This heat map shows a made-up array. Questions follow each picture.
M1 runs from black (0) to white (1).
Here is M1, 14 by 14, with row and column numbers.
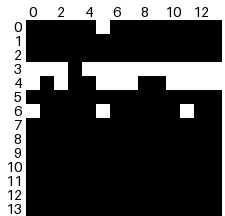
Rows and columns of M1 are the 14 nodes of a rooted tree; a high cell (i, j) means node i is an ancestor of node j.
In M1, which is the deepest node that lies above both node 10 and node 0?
4
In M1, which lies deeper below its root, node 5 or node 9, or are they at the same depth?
node 5
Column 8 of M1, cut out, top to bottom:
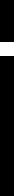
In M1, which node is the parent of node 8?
3
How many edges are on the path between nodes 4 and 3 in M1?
1
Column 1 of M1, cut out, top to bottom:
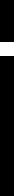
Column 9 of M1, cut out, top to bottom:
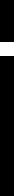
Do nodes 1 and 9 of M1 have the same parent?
yes
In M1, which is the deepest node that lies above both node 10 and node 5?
4
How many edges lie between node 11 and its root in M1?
3
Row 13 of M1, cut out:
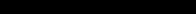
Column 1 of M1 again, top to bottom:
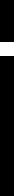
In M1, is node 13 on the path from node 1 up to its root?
no
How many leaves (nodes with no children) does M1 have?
10
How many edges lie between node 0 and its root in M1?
3
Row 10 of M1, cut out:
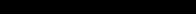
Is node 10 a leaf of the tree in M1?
yes
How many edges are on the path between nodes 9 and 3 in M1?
1
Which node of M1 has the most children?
4
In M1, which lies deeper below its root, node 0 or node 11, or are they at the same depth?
the same depth
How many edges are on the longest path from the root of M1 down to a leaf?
4
